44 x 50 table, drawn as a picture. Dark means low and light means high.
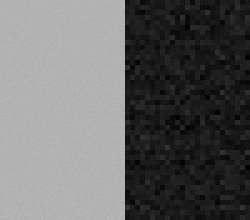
It is made of 1 by 2 panels. Panel 1,1: high, flat. Panel 1,2: very low, fine-grained, faint in contrast.
